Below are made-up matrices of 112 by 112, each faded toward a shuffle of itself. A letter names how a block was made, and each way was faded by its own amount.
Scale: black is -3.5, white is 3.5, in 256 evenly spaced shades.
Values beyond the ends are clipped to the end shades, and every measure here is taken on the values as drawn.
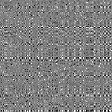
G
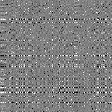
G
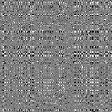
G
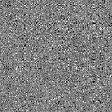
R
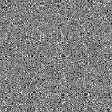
R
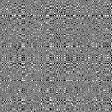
G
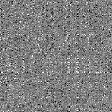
R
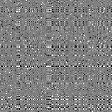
G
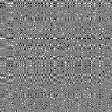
G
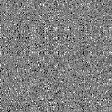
R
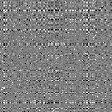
G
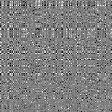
G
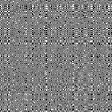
G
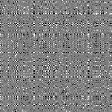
G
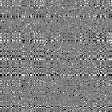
G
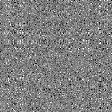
R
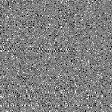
R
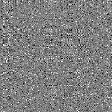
R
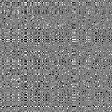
G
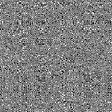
R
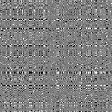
G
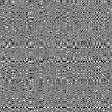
G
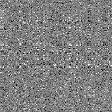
R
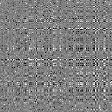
G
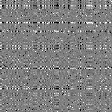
G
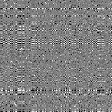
G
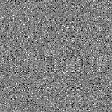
R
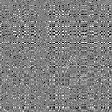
G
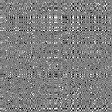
G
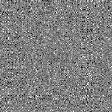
R
